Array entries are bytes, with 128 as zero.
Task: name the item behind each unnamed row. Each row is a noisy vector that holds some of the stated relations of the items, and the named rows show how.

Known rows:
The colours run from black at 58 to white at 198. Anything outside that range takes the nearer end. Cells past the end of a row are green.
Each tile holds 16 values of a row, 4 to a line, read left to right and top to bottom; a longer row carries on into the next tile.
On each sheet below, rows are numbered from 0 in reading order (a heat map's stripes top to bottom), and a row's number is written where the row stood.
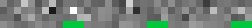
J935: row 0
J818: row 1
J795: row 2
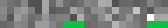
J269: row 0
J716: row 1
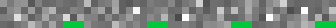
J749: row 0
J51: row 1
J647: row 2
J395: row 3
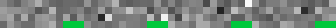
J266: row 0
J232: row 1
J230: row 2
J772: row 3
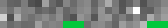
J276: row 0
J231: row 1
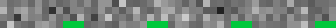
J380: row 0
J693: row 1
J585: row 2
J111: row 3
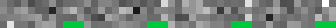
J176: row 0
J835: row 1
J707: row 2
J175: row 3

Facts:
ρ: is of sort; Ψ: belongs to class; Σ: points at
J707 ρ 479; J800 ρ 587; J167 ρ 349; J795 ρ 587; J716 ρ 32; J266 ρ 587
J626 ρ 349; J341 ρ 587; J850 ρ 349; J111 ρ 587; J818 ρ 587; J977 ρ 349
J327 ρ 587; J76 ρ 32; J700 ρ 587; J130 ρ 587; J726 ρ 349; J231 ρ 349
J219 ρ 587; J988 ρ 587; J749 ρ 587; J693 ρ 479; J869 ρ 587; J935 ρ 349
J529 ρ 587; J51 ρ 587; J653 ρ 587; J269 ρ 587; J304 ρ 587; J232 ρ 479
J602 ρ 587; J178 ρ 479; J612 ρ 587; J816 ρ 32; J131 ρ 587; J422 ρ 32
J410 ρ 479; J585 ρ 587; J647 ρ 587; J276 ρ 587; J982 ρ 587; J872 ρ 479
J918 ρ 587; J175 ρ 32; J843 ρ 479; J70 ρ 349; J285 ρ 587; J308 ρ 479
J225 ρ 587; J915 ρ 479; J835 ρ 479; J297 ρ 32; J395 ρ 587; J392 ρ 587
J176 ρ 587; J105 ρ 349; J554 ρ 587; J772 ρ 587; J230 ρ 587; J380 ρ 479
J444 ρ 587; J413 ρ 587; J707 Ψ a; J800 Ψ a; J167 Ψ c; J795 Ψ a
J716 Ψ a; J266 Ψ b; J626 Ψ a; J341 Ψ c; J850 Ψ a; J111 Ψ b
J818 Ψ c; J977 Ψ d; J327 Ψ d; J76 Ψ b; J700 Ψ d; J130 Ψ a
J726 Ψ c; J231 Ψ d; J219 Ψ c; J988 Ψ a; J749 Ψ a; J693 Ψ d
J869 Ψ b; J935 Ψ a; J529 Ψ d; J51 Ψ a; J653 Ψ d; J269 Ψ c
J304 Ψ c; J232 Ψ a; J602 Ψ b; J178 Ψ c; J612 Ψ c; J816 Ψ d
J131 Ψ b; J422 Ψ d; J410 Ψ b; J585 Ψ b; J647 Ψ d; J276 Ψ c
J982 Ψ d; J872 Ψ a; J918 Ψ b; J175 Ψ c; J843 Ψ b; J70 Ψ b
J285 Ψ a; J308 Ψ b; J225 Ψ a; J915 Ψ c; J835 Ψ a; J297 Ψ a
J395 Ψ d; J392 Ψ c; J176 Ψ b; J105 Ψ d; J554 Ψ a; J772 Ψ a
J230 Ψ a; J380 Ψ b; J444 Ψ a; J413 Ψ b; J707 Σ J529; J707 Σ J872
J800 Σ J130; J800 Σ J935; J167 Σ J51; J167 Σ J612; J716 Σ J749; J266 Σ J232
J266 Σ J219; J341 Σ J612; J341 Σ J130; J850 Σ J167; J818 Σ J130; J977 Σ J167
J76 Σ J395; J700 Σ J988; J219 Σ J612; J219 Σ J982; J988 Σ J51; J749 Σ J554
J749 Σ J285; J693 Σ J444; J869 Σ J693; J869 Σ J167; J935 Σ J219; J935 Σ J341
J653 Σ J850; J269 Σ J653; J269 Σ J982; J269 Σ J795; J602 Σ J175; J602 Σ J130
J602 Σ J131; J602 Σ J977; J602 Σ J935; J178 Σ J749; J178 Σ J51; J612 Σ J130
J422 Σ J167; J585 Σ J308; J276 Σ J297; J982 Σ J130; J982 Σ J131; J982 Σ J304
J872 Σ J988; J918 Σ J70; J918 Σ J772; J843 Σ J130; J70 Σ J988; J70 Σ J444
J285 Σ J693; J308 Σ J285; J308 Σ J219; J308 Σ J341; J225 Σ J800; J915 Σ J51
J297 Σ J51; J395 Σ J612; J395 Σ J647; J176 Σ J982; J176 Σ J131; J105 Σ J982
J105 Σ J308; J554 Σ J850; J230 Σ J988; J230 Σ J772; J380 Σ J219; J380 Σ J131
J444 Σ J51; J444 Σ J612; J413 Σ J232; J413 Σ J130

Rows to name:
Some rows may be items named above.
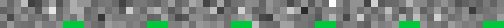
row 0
J977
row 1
J795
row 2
J626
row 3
J872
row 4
J693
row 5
J444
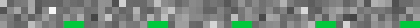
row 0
J51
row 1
J693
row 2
J76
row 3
J327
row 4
J70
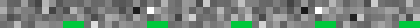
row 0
J726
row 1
J982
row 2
J693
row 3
J982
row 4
J843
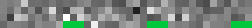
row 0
J105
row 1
J602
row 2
J276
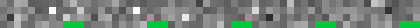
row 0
J422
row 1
J327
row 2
J869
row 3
J410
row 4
J918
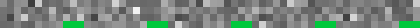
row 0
J693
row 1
J529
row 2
J70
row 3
J70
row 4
J700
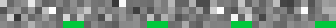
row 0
J130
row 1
J308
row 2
J167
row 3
J977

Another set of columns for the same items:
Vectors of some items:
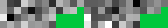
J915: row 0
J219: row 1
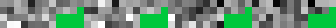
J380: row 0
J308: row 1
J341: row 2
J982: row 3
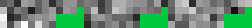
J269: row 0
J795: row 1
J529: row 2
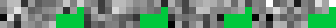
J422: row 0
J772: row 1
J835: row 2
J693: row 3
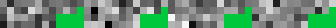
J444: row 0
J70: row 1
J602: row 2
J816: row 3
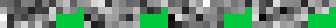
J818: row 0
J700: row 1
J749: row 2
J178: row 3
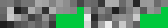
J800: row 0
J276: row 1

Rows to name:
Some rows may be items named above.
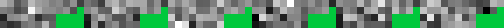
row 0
J230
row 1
J626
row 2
J410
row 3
J749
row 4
J935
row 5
J653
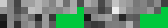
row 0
J707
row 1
J230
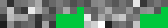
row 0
J444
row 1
J131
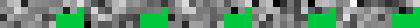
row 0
J816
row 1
J51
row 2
J231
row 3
J982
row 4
J395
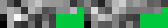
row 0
J297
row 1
J51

